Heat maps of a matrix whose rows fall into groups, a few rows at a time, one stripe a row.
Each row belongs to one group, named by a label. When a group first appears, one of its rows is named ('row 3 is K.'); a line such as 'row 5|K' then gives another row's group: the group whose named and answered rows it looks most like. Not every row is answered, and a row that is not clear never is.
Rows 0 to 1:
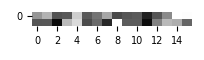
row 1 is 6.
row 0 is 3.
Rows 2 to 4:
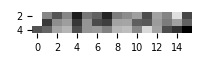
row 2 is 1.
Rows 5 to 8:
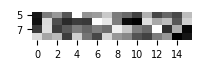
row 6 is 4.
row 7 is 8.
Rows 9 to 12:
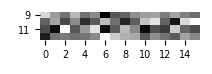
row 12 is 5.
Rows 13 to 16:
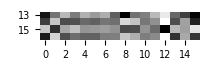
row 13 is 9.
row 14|8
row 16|8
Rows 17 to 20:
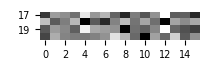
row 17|9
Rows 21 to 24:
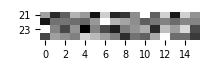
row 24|9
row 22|5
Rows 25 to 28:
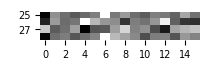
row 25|5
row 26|9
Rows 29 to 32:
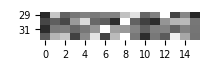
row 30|6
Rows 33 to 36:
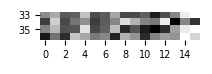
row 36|6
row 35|3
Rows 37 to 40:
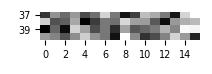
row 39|6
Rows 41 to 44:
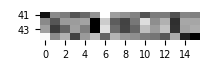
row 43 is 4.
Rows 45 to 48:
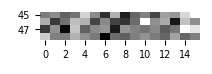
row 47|6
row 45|3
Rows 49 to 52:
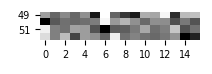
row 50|5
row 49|4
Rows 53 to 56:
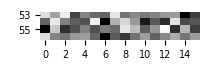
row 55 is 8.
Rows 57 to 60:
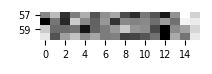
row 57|3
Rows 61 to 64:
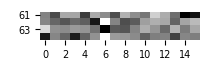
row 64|5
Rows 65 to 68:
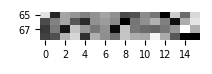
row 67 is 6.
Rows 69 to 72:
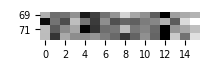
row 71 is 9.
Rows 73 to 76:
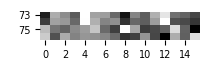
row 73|9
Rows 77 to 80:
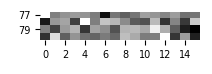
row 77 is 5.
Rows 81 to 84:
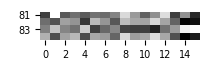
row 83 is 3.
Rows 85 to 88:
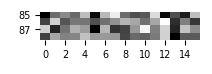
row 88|9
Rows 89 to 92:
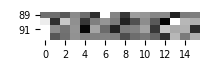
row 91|1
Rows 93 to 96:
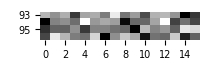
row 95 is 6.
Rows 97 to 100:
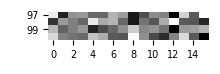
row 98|9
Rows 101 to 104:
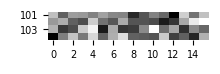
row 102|3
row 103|4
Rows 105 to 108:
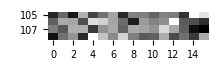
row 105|6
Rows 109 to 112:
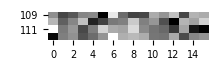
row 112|5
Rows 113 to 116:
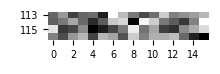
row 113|4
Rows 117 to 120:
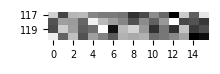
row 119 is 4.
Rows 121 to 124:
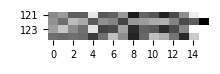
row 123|3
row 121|3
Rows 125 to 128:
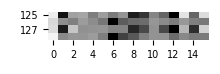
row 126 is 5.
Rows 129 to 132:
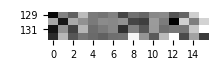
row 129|6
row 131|6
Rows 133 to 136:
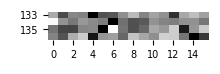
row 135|4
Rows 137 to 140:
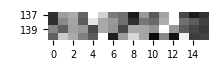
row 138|9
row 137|9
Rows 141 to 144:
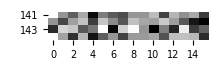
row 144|1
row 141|1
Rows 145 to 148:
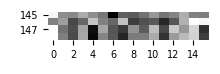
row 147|1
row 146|3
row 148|1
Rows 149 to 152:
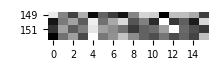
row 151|9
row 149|1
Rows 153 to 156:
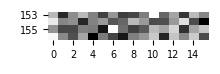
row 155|4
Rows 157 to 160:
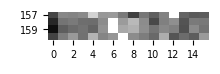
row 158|5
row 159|5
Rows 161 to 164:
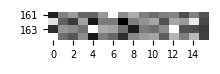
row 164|1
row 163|9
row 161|5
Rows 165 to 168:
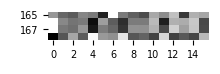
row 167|1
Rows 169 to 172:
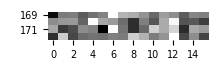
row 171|4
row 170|9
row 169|5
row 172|8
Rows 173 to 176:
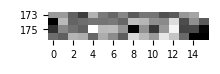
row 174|8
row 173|3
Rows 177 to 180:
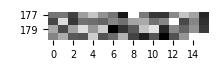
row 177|6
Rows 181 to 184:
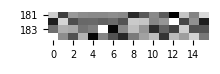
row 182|8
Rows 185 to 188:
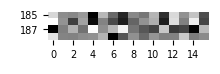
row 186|1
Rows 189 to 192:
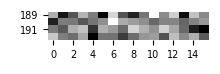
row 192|1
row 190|5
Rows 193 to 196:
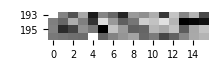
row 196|3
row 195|4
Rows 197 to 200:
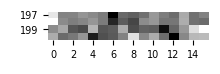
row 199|3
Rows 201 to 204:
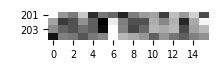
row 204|5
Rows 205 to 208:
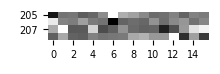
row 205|5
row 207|3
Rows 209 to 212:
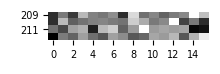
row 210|8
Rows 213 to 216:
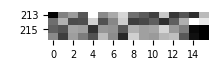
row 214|3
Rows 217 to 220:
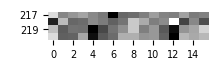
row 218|8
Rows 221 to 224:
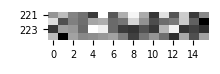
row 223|9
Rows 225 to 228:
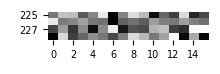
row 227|6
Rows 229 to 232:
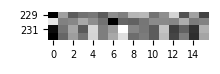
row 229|8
